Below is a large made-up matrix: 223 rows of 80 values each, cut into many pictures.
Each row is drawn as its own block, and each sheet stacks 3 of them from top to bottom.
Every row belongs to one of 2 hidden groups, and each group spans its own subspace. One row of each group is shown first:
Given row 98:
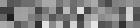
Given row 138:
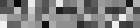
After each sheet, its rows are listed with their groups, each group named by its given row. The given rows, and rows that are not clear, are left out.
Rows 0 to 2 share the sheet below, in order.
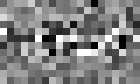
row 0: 98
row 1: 138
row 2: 138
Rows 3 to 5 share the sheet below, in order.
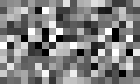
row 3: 138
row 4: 138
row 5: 98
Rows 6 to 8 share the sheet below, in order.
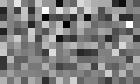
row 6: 138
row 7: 138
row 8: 138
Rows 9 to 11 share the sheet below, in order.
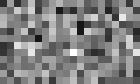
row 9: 138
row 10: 98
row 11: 98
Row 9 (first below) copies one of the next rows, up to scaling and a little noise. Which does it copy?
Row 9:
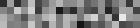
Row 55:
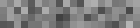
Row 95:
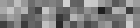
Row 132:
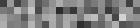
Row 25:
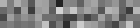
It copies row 132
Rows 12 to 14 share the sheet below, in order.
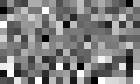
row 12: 138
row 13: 138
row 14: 98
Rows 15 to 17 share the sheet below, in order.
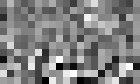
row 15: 98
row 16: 98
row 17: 138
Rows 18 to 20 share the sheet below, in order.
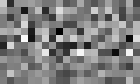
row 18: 138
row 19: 138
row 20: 138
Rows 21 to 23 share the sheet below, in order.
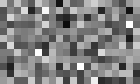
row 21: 138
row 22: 98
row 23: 98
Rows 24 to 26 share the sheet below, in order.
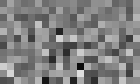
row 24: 98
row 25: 138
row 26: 98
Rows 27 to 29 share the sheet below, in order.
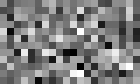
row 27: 98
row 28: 138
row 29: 98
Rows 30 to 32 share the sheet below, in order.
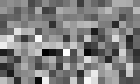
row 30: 138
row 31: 98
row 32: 98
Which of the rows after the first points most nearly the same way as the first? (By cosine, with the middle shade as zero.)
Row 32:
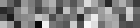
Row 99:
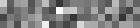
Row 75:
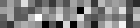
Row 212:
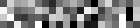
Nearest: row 99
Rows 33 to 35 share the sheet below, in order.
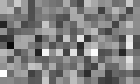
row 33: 138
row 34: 98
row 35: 98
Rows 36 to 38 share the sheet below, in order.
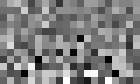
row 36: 138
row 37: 98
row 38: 138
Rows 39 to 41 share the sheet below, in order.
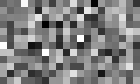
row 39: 98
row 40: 98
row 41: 138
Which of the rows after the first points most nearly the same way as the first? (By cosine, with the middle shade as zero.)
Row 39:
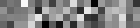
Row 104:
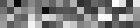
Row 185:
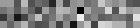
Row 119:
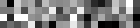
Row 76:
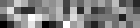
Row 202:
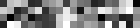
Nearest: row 185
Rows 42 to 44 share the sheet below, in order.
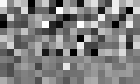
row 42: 138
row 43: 98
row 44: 98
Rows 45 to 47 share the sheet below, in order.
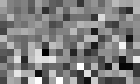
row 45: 138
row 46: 98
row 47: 98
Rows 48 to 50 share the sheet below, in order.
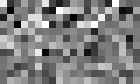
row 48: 138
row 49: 98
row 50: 138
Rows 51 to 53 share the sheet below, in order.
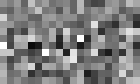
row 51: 98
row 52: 98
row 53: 98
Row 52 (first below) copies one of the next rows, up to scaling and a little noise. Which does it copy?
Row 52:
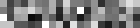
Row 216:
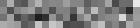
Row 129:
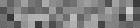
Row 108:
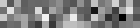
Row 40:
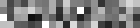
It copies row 40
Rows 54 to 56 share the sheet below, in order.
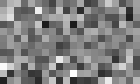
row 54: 98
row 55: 138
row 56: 138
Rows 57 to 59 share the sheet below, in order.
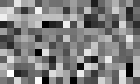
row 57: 98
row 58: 98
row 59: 98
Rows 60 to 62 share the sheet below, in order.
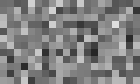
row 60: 138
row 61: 98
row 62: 138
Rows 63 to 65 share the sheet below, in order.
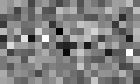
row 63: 138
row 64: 138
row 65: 98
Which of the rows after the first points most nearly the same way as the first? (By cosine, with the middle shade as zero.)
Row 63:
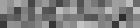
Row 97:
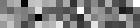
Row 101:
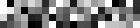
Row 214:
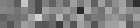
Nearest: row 214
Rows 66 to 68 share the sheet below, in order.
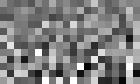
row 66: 98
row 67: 98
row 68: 98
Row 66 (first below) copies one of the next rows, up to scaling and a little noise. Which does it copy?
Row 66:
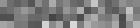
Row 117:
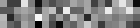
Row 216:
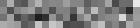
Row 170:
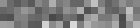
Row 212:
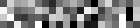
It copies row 170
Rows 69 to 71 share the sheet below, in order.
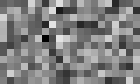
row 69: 138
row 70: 138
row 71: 138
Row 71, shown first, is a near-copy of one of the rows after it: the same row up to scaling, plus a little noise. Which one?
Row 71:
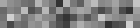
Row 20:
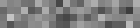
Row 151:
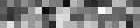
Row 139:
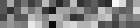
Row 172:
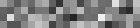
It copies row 20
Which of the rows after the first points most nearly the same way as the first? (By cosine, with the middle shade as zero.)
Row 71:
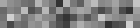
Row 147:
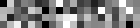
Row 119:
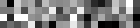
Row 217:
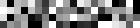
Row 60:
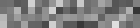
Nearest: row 119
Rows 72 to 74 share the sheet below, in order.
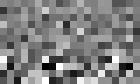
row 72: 138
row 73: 138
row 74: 138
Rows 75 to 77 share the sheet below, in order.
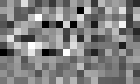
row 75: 98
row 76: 98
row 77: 98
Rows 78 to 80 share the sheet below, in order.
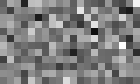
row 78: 98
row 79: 98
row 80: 138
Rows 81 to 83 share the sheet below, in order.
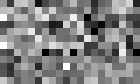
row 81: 98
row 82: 98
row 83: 98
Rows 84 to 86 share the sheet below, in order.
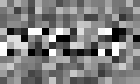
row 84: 138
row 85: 138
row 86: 138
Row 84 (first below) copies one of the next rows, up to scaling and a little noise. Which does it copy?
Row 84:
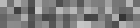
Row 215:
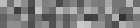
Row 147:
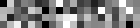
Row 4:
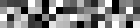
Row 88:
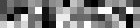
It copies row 215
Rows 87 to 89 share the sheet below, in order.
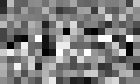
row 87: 138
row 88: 138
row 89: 138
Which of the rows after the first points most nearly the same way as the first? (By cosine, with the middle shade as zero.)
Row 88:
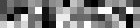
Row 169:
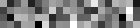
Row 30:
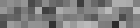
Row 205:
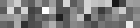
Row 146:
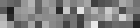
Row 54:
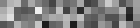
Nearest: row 30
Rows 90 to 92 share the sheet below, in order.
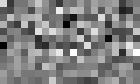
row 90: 138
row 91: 98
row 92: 138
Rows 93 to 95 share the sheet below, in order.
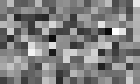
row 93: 98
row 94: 138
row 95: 138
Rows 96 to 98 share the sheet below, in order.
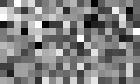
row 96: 98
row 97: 98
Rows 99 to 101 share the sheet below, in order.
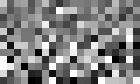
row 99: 138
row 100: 98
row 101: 138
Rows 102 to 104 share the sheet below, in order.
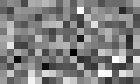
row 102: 98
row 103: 98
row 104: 138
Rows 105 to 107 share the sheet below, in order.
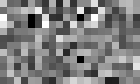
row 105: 98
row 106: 138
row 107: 138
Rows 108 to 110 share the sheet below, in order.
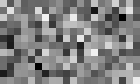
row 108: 98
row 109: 98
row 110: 98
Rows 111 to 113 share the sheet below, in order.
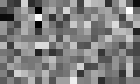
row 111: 98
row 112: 98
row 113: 98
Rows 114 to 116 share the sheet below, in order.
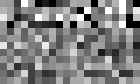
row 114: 98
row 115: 98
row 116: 138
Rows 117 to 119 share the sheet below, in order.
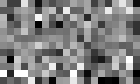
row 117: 98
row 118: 98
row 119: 98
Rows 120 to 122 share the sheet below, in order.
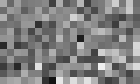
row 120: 98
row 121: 98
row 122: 138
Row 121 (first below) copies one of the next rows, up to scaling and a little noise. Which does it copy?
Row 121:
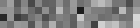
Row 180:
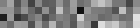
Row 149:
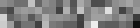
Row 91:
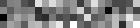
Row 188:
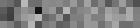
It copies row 180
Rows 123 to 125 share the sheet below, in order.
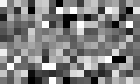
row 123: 138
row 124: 138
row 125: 138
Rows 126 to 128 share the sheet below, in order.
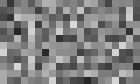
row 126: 98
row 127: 138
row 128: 138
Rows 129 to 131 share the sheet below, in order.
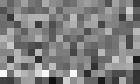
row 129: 98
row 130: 98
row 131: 98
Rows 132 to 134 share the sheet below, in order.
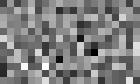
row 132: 138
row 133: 98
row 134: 138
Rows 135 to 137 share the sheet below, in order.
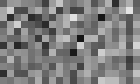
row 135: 138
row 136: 98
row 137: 98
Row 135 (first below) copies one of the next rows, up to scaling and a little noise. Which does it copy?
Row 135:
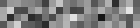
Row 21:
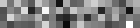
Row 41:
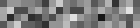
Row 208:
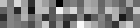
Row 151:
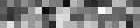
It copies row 41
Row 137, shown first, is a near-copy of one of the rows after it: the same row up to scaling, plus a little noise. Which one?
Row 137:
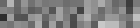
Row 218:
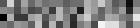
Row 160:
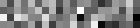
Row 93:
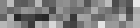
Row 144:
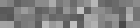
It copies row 218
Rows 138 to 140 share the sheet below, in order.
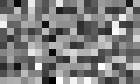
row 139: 138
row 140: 138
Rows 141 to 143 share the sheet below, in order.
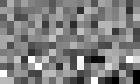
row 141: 98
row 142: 138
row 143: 98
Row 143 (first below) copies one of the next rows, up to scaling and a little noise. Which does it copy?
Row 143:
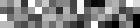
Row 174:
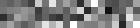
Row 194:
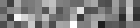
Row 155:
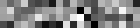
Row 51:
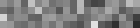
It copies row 51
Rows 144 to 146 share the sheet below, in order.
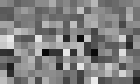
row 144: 98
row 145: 98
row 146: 98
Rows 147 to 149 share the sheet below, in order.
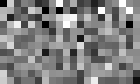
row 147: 138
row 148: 98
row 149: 98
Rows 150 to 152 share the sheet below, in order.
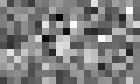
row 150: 98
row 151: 138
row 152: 138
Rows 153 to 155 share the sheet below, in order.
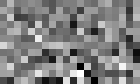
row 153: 98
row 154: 98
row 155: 98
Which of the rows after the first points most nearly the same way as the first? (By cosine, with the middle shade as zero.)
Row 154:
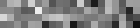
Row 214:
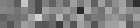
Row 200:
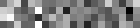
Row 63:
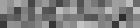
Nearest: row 200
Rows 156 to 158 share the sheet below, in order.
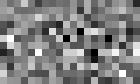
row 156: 98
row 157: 98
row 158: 98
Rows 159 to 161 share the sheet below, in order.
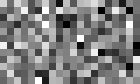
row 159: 138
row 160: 98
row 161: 98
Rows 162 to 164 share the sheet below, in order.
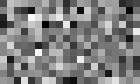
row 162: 98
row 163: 98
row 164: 138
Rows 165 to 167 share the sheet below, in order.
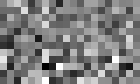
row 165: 138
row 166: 98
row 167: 138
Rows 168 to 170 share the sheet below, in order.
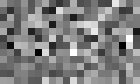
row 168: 138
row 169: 98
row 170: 98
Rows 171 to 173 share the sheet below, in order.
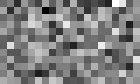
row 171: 138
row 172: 138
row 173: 98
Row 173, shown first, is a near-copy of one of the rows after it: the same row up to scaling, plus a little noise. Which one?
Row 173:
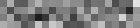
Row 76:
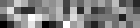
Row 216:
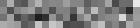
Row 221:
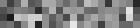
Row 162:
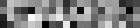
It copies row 216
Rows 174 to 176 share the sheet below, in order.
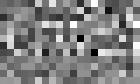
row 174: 98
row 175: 98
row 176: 98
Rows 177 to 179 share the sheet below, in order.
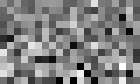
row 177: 98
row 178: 138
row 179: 98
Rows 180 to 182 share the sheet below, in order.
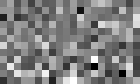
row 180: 98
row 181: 98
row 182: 98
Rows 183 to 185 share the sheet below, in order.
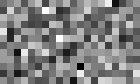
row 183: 138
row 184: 138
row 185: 98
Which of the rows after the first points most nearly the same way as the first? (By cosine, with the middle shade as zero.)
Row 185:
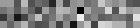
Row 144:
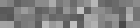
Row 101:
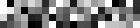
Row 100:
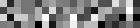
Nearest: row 101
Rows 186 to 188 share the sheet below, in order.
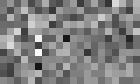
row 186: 138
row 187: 98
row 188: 98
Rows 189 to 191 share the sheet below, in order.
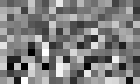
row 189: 138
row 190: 98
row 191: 138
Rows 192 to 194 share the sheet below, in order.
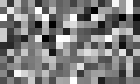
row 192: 98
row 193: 138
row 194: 98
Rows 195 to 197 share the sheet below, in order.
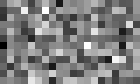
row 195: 138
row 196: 98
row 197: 138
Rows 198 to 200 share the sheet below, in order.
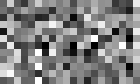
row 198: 98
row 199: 98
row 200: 98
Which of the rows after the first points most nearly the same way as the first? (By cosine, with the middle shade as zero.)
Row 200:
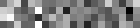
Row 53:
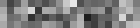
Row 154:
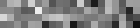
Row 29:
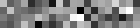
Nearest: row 154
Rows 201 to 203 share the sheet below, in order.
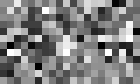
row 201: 138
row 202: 138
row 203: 98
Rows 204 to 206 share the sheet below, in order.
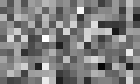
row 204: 98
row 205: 138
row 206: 138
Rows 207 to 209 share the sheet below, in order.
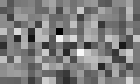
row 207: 98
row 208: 138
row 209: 138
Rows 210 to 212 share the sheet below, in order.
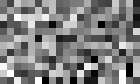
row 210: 98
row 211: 138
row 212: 98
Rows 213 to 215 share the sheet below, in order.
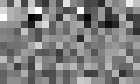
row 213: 98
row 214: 98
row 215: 138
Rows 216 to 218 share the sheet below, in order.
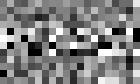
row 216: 98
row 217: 138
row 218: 98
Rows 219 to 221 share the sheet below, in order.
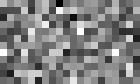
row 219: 138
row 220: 138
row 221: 98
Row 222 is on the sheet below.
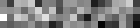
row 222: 98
